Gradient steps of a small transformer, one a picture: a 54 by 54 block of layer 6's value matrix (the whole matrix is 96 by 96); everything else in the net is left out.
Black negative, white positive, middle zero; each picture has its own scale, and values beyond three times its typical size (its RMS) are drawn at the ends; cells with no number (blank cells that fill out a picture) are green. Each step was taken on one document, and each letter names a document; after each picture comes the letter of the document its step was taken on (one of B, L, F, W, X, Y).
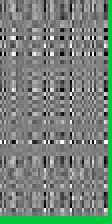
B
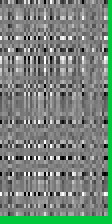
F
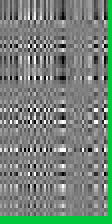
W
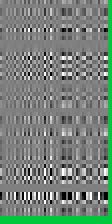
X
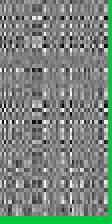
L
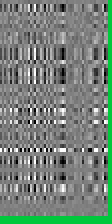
W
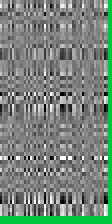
F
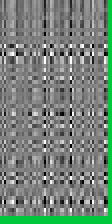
B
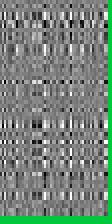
L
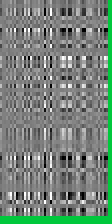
X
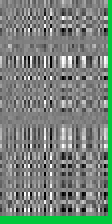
X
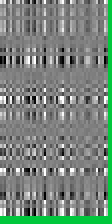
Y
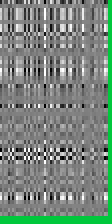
F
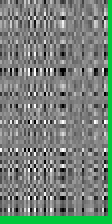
W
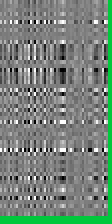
W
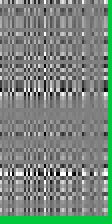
F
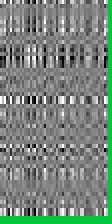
Y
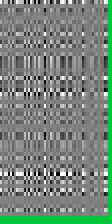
F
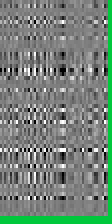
W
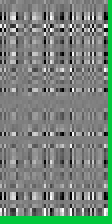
B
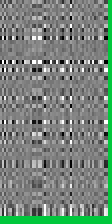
L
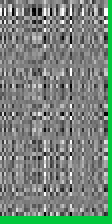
L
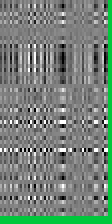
W
